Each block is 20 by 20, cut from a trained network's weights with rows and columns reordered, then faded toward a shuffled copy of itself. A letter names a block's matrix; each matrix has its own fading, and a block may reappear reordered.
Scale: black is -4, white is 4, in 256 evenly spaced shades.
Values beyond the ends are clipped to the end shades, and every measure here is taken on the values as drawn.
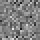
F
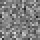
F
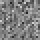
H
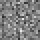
H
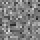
H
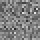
F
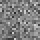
H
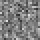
H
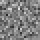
F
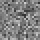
F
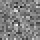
F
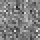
H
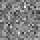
F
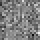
H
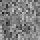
H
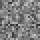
F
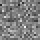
F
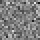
F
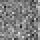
H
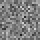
F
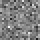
H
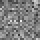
F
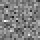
F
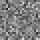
F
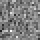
H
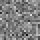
H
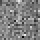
H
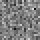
H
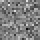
F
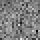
F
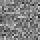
F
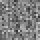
H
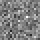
F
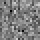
H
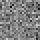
F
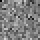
H
